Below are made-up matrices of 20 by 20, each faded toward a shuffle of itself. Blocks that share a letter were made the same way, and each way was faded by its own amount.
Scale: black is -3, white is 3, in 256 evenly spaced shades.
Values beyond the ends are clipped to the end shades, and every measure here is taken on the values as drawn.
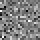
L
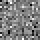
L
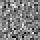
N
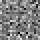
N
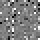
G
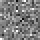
L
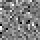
L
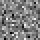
L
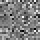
N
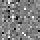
G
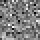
L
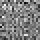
N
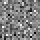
L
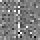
G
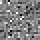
L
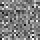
N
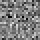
N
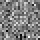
N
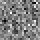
N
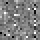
L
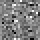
G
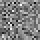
N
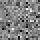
L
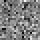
L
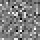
G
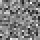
N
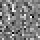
G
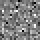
L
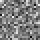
N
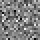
N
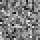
N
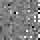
G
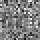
N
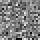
N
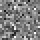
L
